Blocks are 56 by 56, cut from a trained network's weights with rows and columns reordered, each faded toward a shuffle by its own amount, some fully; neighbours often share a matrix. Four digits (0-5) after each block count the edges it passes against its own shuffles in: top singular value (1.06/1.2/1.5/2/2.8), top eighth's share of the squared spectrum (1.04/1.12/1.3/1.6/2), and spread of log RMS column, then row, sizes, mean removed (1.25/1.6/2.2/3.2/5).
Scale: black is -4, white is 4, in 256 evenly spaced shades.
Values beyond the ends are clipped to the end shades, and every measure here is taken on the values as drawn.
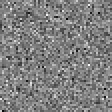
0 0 0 0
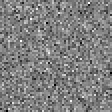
0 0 0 0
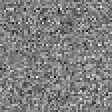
2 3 0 2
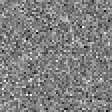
0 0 0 0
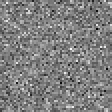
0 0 0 0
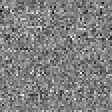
2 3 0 3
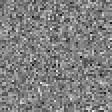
2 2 1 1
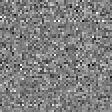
2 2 1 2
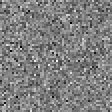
0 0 0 0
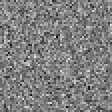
1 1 0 0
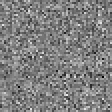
2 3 1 1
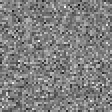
1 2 0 0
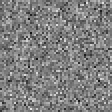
1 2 0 0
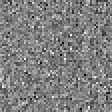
1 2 0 0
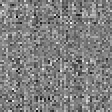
2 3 1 3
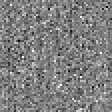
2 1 0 0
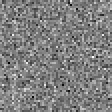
1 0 0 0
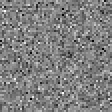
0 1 0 0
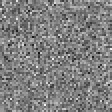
1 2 0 1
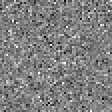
0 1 0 0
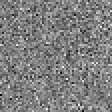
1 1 0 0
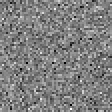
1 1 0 0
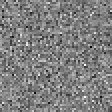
2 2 1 0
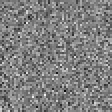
1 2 0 0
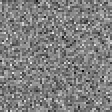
1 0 0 0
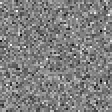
1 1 0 0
